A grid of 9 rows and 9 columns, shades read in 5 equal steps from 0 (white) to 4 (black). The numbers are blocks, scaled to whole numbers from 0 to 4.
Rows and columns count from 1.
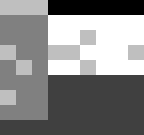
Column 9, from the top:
4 0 0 1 0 3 3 3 3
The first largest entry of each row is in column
4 1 1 2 1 4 4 4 1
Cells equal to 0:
19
